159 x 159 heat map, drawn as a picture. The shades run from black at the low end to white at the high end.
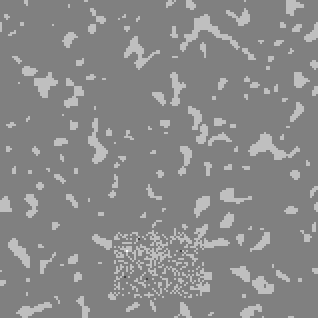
There are no regular stripes. The texture is blotchy. No overall slope runs across the table. An odd patch, rougher than its surroundings, sits in the bottom middle. The bottom middle is the roughest part. The halves do not mirror each other.
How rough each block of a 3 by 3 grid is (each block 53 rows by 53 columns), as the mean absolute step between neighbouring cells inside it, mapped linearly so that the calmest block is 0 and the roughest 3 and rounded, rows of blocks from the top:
0 0 0
0 0 0
0 3 0
